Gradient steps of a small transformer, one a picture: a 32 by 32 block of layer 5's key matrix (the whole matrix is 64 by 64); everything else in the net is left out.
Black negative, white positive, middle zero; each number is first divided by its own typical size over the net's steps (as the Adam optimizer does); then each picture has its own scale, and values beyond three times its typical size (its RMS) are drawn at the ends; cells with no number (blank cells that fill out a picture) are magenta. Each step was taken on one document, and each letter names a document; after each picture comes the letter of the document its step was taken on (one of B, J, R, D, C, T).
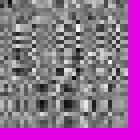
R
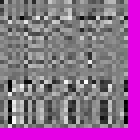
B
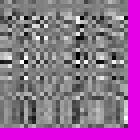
B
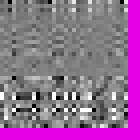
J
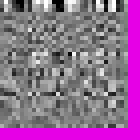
R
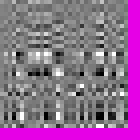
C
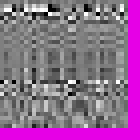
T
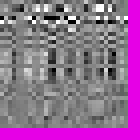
T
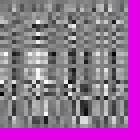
T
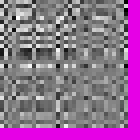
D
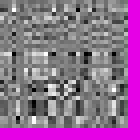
T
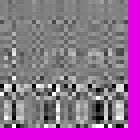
J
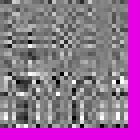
C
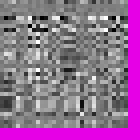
R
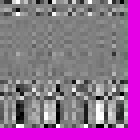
C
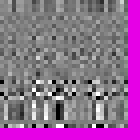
J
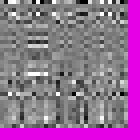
C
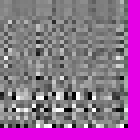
J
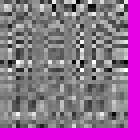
R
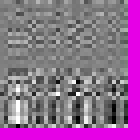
C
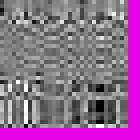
B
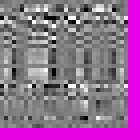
T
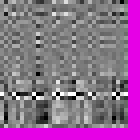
C
